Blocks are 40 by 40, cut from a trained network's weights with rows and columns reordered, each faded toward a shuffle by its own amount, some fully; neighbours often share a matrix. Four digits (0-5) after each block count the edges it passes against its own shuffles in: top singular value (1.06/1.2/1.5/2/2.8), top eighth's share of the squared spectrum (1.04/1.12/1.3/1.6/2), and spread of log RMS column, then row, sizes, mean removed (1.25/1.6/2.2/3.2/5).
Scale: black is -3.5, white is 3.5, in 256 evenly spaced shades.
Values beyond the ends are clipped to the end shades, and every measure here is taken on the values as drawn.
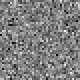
0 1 1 0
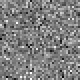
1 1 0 0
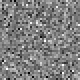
0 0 0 0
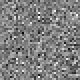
2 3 2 0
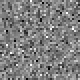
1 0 0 0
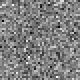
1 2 0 0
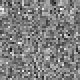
2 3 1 2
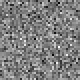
0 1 0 0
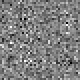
2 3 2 1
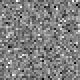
0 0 0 0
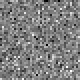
0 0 0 0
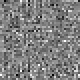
2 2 0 2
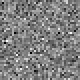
1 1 0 0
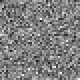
0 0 0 0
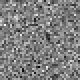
2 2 0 0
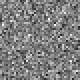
0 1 0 0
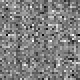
2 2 0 2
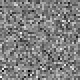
2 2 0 1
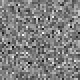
2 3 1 1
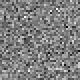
2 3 0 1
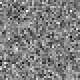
0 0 0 0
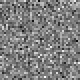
0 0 0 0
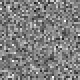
0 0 0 1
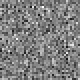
2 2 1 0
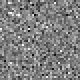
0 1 0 0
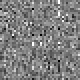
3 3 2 0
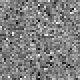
1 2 1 0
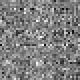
2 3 0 3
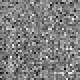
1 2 0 1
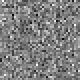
1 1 0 1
